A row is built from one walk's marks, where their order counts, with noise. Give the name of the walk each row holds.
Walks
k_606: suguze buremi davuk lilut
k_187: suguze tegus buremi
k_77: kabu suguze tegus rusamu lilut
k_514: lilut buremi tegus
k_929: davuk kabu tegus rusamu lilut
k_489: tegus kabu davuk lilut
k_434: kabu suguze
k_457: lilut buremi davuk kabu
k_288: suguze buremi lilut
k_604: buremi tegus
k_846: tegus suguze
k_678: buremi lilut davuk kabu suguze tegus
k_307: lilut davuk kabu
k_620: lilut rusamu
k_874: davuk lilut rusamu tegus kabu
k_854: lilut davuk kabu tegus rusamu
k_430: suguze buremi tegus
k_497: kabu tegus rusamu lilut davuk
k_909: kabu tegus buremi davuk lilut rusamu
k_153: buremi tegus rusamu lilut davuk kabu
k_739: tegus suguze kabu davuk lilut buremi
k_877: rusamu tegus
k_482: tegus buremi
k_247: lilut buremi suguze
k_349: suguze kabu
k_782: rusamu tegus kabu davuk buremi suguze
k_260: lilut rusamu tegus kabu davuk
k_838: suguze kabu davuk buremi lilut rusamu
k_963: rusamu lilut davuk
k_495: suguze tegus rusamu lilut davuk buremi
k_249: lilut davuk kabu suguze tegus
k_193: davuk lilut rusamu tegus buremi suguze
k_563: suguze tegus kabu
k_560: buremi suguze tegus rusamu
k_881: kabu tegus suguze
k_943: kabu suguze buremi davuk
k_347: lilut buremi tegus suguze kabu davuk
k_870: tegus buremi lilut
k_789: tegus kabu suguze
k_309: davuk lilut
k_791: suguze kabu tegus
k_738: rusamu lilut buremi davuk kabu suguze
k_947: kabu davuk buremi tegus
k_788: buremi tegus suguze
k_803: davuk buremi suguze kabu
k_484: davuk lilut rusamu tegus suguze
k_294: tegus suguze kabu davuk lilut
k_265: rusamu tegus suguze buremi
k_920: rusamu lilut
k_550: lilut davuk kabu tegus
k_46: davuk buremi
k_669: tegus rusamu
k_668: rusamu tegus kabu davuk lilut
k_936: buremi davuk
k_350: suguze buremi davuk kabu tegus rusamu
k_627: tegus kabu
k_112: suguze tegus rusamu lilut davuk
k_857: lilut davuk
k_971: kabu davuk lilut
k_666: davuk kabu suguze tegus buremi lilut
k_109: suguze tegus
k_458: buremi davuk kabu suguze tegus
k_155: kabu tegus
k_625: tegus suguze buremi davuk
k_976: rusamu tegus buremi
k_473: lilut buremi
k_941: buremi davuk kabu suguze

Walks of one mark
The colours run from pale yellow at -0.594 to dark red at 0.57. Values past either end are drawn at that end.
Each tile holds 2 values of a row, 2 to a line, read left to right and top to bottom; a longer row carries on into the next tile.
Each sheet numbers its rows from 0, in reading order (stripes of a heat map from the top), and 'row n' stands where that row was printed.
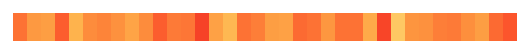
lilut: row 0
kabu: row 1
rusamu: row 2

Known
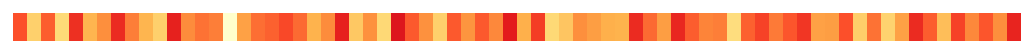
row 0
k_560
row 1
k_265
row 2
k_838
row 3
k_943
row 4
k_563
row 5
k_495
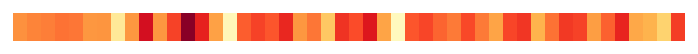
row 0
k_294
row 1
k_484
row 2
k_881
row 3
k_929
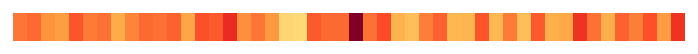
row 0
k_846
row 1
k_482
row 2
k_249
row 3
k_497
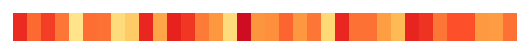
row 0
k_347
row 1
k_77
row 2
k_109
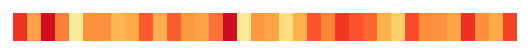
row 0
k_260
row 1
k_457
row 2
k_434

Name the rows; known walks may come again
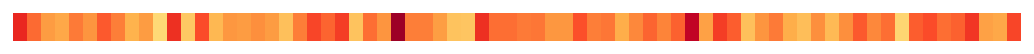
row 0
k_666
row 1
k_625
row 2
k_489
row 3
k_846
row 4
k_550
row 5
k_563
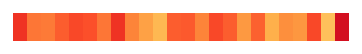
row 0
k_791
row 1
k_350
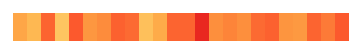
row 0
k_604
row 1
k_789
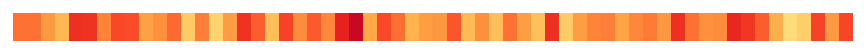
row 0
k_109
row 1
k_495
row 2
k_854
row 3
k_668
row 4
k_288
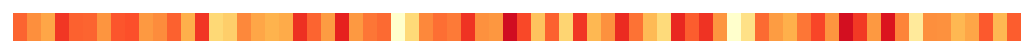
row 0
k_349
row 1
k_943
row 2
k_782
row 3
k_560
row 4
k_738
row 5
k_260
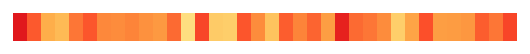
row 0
k_309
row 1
k_909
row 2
k_963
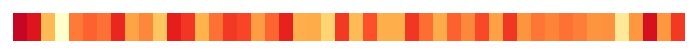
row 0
k_193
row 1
k_929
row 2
k_497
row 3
k_294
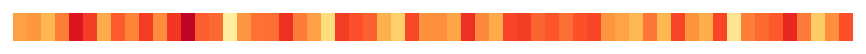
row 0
k_112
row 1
k_874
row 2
k_434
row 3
k_430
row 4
k_877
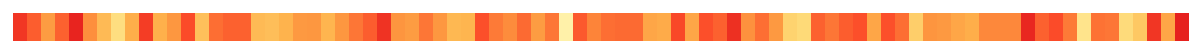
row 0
k_971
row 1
k_936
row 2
k_669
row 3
k_788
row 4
k_482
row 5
k_620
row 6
k_347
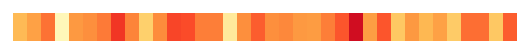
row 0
k_976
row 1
k_920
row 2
k_941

